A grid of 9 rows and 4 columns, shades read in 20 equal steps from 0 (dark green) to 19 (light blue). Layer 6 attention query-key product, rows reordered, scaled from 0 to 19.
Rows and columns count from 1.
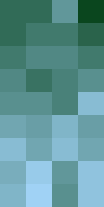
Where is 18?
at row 8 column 2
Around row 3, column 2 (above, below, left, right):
7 6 7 9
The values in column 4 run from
0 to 17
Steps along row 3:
up same down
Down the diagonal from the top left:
5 7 9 10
